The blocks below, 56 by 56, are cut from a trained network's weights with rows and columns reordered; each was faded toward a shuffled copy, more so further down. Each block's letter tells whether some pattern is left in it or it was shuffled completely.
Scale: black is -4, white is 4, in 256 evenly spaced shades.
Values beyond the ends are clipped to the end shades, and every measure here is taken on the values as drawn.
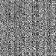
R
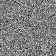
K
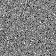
K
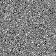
K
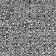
R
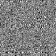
R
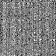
R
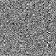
R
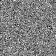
K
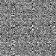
R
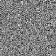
R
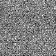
R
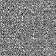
R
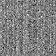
R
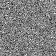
K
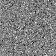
K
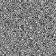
R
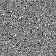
K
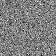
K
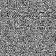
R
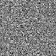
R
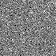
K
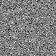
K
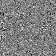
R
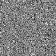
R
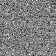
R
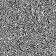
K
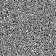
K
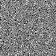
R
